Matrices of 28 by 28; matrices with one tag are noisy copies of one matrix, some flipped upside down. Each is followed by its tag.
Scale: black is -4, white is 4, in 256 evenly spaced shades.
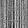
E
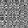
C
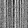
E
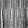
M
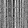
E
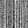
E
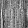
M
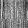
M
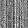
E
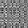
C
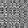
C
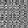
C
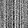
E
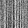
E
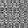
C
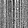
E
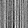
E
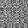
C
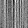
E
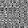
C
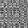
C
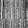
M
